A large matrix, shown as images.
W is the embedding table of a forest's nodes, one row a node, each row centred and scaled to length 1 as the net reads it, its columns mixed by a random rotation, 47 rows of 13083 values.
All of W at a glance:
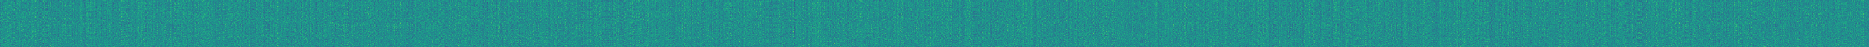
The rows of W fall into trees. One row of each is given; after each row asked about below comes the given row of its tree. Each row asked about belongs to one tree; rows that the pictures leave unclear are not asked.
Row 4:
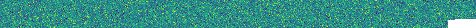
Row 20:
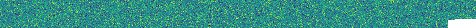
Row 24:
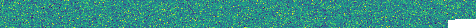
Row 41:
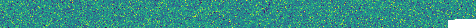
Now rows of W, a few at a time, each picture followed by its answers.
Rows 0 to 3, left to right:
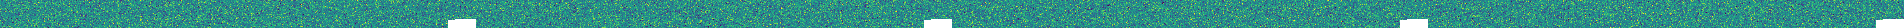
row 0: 20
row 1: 20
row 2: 4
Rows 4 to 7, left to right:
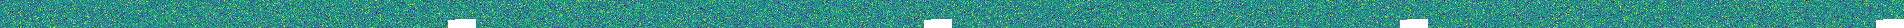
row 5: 24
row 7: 20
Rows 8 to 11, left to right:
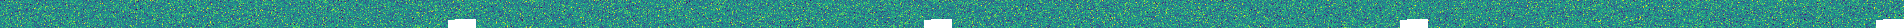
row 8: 4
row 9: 4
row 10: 4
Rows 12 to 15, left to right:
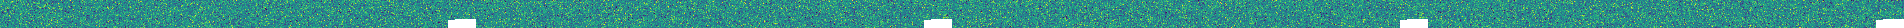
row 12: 41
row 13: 20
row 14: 20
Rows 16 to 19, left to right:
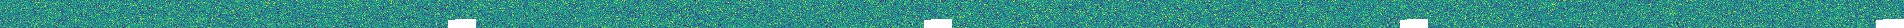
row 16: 20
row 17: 20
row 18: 24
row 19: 4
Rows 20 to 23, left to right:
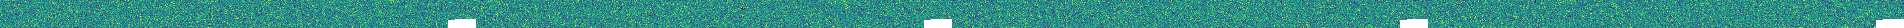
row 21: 41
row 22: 4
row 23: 4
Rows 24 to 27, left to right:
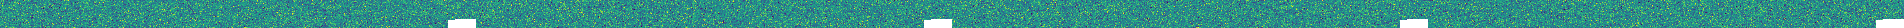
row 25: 24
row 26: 24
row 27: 4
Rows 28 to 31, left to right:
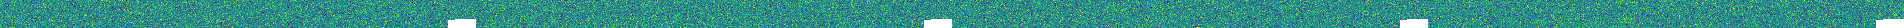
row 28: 24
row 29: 20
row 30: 24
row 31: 20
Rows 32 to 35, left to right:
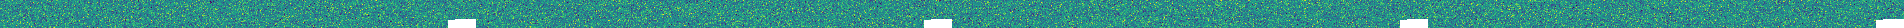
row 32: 4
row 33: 4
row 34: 20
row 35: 24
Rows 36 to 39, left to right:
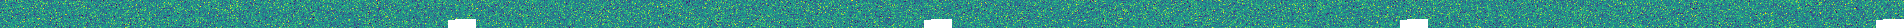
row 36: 20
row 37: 4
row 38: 4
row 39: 41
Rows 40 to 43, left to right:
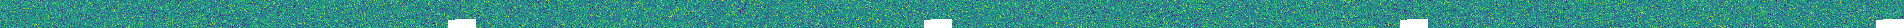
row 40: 20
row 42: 20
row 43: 4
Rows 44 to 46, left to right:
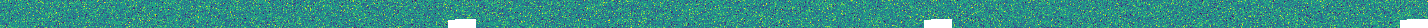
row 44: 20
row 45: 4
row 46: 41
